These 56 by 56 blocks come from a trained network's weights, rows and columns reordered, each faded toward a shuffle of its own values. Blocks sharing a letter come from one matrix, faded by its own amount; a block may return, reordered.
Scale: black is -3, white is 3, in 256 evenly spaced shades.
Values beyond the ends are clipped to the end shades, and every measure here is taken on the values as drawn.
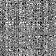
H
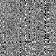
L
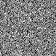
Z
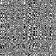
L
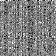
H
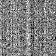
H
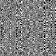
L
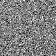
Z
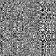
L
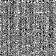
H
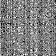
H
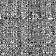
H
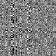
L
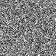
Z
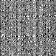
H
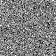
Z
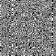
L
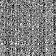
H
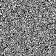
Z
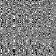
L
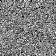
Z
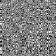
L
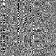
L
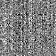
H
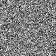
Z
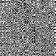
L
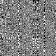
L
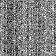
H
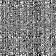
H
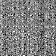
H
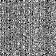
H
